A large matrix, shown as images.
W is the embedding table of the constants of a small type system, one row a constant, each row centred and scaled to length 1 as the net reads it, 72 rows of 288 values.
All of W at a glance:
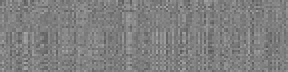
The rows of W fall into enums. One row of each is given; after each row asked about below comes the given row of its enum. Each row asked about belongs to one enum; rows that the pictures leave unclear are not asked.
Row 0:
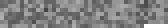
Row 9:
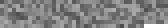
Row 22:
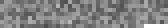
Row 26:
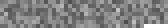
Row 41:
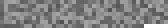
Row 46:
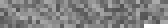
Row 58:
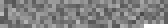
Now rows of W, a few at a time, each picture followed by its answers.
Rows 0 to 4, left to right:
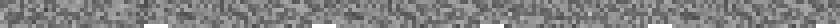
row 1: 9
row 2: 9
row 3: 26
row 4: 9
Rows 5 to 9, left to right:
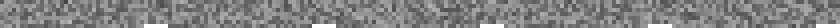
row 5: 22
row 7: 46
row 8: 22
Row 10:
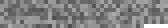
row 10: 26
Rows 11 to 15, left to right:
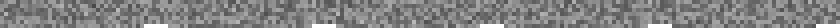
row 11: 26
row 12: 22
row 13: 58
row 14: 22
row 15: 41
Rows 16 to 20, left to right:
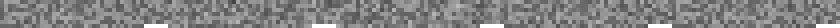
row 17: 22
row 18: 0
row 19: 41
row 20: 41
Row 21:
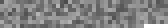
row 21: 22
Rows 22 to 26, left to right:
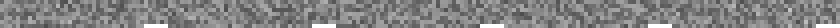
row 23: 46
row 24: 41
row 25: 9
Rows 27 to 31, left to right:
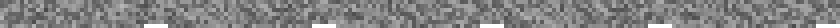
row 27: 0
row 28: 46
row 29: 9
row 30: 46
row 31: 9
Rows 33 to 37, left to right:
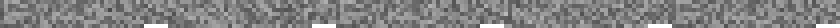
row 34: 46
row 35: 41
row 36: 58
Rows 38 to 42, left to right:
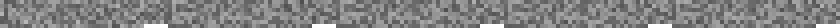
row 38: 58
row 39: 41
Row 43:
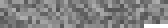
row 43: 46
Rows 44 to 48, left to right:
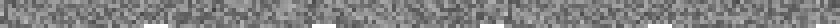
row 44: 58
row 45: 0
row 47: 58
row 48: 22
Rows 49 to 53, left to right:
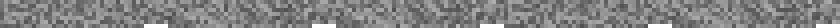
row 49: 41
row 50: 46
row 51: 46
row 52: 41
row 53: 46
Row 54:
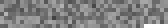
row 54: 26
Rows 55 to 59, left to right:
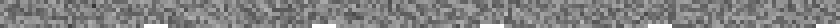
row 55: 26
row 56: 46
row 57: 9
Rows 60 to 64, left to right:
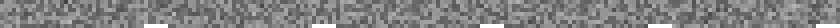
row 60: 22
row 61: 26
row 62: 41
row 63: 41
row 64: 0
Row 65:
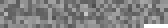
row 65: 26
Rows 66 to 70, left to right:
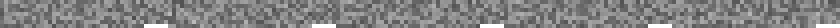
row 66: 41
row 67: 58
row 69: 41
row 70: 22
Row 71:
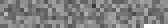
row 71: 26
